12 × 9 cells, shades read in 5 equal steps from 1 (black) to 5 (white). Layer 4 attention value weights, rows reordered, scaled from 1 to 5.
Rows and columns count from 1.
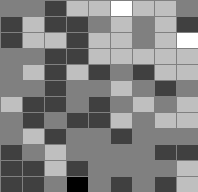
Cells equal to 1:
1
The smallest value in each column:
2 2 2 1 2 2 2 2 2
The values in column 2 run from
2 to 4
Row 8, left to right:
3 2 3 2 2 4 3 4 4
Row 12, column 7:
3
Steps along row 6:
same down up same up down down up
